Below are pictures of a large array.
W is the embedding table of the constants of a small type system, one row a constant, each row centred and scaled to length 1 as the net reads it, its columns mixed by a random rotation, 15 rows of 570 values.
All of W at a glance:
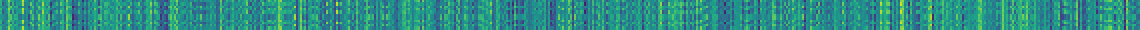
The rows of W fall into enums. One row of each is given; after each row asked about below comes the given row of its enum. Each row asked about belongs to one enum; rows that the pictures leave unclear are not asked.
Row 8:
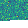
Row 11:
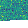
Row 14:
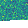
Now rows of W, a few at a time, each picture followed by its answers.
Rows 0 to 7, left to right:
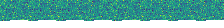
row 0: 14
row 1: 11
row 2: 11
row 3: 8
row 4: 14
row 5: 11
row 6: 11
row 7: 8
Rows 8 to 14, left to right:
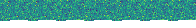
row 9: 8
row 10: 14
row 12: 8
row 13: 14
